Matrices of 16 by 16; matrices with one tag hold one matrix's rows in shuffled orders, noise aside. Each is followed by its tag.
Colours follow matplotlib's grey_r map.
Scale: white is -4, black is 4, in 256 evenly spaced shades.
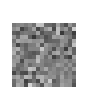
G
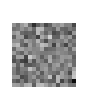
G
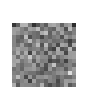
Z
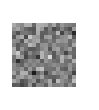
G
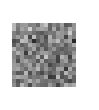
Z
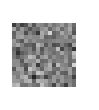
G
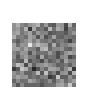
Z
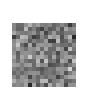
Z
